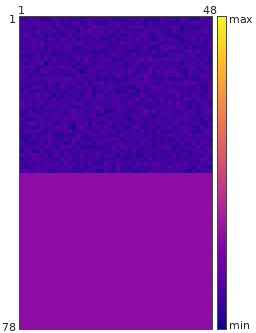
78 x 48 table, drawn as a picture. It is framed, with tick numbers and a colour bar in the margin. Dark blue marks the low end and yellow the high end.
The table splits into 2 rows of 1 panel. Panel 1,1: very low, fine-grained, faint in contrast. Panel 2,1: low, flat.
